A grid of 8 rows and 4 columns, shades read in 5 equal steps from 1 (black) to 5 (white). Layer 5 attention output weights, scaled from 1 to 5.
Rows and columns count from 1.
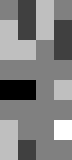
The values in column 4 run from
2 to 5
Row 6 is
3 3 3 3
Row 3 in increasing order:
2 3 4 4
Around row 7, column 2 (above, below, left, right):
3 2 4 3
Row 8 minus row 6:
1 -1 0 0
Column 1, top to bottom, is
3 4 4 3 1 3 4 4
